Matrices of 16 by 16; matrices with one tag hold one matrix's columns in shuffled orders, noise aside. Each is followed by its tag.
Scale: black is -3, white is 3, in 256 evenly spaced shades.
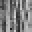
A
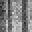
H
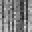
H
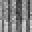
H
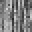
A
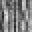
A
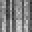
H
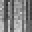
H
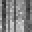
H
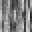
A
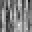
A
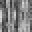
A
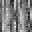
A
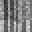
H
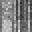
H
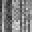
H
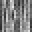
A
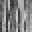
A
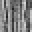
A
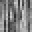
A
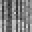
H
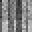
H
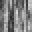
A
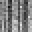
H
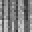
H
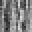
A
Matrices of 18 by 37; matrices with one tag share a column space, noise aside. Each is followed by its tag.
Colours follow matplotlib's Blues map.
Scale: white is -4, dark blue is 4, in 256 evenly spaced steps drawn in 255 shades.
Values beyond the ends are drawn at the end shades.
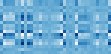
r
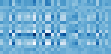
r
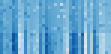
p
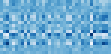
r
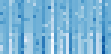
p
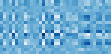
r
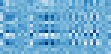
r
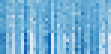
p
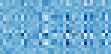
r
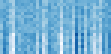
p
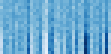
p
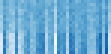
p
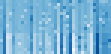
p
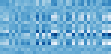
r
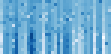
p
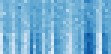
p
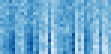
p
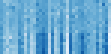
p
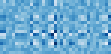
r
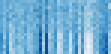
p
